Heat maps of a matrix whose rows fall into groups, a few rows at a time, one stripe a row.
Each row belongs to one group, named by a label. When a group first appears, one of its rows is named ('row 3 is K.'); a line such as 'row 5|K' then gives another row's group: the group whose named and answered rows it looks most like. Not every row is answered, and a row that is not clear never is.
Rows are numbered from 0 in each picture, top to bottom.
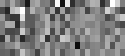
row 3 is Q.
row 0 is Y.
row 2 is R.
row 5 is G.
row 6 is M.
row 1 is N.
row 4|R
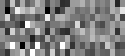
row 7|N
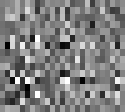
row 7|R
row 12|G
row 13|Y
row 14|R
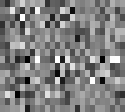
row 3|G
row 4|M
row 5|M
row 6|N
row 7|R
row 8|Y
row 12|R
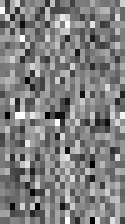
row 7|M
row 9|N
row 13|R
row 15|Q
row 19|G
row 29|R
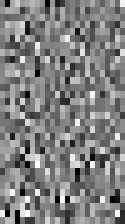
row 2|G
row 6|Y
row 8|R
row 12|N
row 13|Y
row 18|Y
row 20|Y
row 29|N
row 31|Q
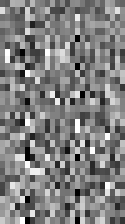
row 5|M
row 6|R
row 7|Q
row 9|M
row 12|N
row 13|N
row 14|Y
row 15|Y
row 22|M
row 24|N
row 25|R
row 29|Q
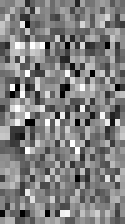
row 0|M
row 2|G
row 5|Y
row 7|N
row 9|Y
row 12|Q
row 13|R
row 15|N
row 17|M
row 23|Y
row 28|N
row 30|G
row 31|Q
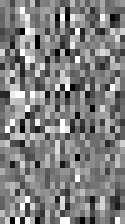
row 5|R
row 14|N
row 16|M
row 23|R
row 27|Q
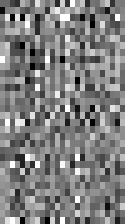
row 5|Y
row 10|Y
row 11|M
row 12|Y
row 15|Y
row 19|Y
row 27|Q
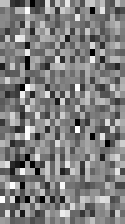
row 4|R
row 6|Y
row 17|M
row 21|R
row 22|Y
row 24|R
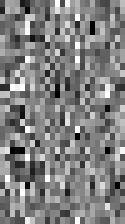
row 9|R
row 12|N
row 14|N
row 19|M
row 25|Q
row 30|Q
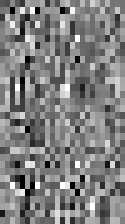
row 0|G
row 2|G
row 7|N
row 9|Y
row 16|N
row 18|M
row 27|M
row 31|Y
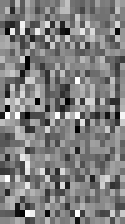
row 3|R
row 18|M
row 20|G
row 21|M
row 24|G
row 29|Q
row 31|M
